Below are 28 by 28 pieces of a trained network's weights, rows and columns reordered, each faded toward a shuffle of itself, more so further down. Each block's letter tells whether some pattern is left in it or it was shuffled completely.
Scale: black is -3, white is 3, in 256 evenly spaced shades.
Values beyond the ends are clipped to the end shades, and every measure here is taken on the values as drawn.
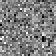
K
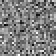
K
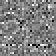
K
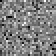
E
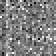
K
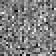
K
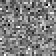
E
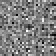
K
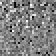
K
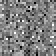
K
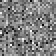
E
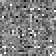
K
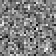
K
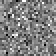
E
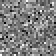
E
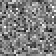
K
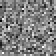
E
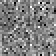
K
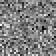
E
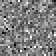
E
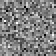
E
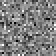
K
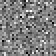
K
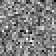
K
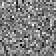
E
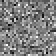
E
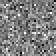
E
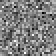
E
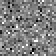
E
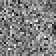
E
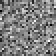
K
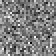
E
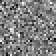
E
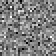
E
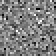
E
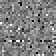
K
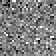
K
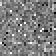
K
